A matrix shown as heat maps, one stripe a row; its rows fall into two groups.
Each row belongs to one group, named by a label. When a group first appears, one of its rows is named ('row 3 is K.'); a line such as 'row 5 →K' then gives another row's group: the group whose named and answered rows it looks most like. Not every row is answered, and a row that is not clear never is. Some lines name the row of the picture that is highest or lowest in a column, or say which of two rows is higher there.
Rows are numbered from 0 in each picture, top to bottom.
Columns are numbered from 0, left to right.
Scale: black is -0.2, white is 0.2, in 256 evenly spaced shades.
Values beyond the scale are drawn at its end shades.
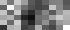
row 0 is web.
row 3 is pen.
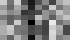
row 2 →pen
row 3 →pen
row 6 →web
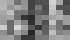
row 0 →web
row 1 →web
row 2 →web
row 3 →pen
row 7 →pen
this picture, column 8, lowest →1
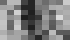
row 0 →pen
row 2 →pen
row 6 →web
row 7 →web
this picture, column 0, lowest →0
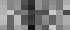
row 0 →pen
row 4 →pen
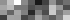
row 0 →web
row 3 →pen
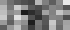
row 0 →pen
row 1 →web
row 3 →web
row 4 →web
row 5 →web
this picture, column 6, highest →2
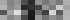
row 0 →pen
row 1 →pen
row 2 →web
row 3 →pen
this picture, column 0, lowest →2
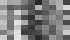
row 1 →pen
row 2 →web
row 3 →pen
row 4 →web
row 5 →pen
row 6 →pen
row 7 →web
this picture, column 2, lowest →1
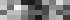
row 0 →pen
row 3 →web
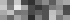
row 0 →pen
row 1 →web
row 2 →web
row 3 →web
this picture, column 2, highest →1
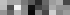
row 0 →web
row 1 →web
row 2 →web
